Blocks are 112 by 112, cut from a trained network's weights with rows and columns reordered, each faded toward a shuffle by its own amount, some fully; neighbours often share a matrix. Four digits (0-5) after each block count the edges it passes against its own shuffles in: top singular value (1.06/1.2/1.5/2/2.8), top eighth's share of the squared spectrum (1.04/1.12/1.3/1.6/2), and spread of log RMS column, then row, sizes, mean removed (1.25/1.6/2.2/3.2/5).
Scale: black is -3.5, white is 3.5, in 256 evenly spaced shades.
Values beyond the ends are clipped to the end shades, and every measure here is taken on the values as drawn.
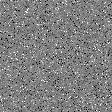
0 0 0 0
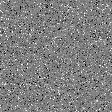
0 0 0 0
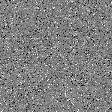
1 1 0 0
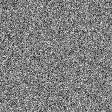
0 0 0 0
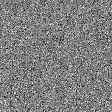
0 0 0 0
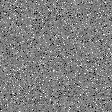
0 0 0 0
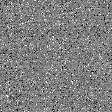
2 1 1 0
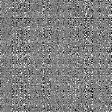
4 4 4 2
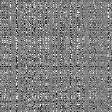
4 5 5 2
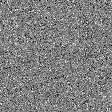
1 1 0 0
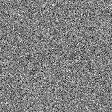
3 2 0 0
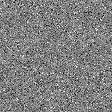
2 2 0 0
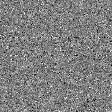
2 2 0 1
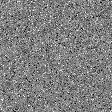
0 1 0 0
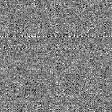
3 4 2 3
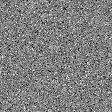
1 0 0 0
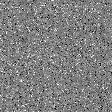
1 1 0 1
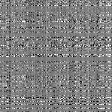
4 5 2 5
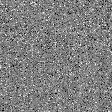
1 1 0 0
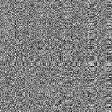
5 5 3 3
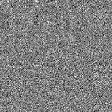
4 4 2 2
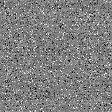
2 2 1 0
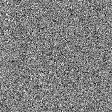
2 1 0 0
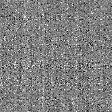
3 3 1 3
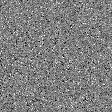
1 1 0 0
